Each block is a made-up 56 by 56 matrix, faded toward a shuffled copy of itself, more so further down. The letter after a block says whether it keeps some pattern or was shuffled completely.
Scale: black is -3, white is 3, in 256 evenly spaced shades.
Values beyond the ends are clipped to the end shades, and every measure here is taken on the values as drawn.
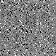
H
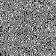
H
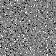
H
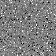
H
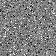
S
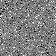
S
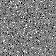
S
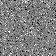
S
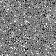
H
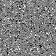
H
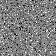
S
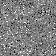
H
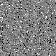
H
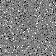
H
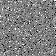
S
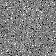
S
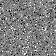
S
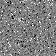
S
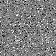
H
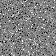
S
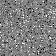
H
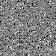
H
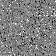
S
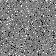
S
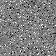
S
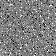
S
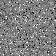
H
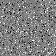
H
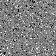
H
